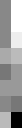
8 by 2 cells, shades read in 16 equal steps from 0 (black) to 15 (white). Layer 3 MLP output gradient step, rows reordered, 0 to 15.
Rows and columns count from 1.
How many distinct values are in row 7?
2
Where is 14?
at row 3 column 2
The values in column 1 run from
7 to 11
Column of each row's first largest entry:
2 2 2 2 2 1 1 1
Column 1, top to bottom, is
8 8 8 10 7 9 8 11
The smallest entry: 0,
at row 8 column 2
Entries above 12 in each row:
1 1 1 0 0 0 0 0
